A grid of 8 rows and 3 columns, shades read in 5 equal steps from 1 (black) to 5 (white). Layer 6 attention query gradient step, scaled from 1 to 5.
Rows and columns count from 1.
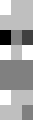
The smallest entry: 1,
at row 3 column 1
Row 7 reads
5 4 4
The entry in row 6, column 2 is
3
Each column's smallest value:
1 3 2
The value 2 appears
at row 3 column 3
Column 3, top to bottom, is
4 4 2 5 3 3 4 3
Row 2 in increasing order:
4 4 4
